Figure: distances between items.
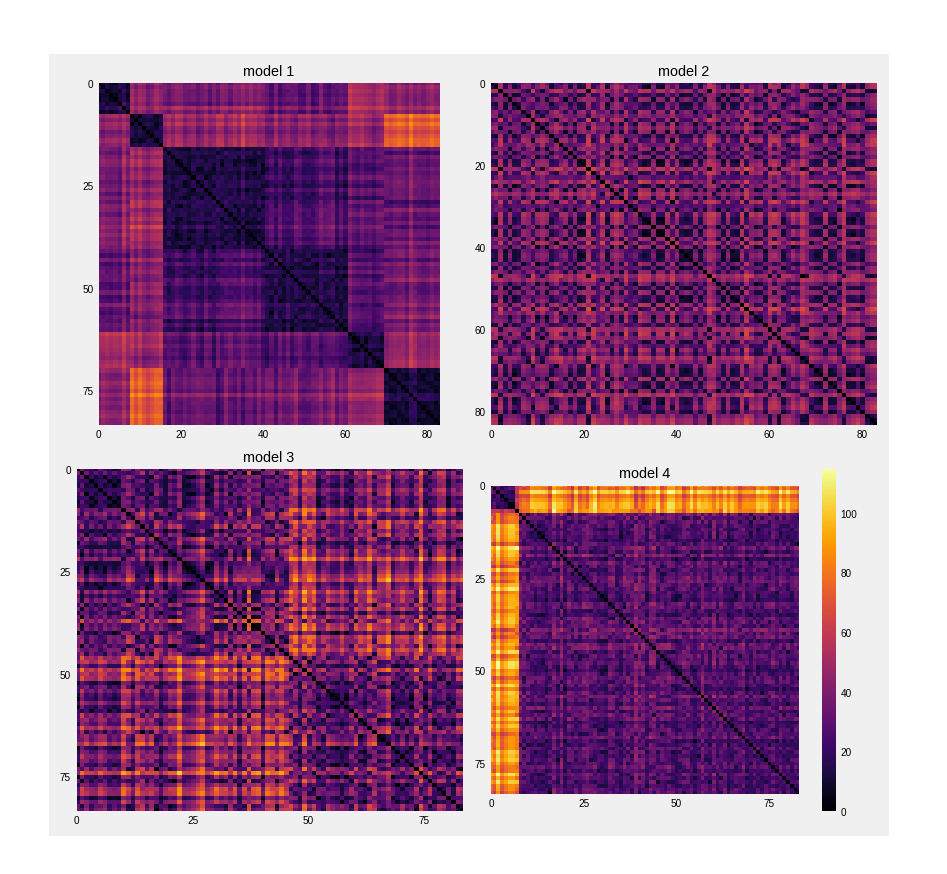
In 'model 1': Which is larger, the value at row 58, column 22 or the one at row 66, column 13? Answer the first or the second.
the second
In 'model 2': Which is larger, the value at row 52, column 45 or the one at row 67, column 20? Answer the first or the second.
the second
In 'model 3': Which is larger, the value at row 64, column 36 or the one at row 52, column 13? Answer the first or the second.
the first
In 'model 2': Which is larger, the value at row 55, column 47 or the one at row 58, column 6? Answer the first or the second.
the first
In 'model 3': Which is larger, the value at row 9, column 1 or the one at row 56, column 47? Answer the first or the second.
the second
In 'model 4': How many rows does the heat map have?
84
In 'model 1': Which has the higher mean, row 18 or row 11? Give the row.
11
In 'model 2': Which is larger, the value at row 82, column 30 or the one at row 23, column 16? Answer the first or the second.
the first
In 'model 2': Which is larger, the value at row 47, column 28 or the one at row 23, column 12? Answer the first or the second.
the first
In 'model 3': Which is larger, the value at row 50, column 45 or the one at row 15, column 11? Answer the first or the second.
the first
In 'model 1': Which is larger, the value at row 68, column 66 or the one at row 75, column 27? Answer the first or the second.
the second
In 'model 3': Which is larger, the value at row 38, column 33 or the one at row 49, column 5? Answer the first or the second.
the second
